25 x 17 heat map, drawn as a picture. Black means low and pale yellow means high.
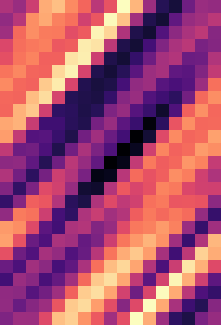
Odd rows or columns: none. Roughest part: bottom right. Grain: diagonal, up to the right. Mirror symmetry: none. Slope: none. Ninth with the lowest average: centre.
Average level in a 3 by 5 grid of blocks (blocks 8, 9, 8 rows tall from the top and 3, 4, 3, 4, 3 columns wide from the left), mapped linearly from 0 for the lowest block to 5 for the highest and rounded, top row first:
45202 | 20034 | 22542
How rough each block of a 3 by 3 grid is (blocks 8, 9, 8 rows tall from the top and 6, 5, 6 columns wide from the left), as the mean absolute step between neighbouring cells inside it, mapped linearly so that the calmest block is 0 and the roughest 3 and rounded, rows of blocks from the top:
020 | 110 | 113
